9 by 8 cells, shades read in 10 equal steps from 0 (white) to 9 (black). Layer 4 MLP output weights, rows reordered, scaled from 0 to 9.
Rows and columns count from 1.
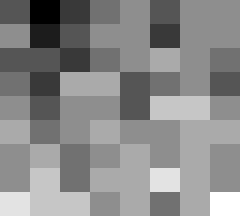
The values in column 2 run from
2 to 9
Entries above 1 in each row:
8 8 8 8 8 8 8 7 6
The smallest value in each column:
1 2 2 3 3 1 2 0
